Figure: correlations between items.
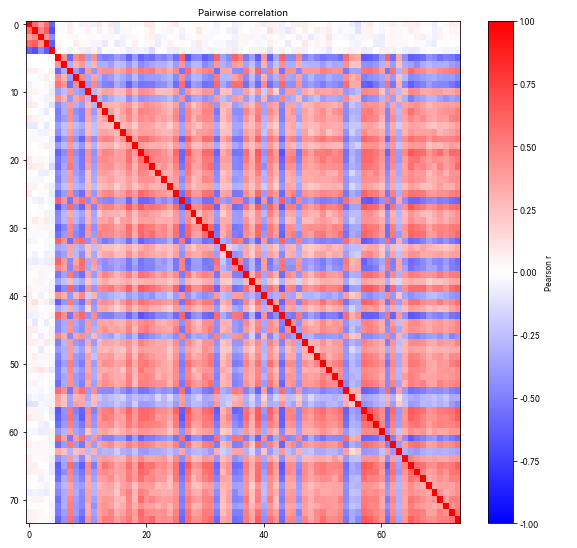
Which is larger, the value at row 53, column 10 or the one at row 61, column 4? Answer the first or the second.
the first
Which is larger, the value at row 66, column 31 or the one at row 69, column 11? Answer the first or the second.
the first
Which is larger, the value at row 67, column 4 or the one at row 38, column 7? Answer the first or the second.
the second
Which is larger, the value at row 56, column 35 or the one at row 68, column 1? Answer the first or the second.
the first
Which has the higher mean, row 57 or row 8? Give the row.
57
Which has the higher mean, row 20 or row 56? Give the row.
20
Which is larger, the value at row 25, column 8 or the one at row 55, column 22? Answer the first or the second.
the second
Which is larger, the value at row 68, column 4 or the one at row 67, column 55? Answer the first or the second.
the first
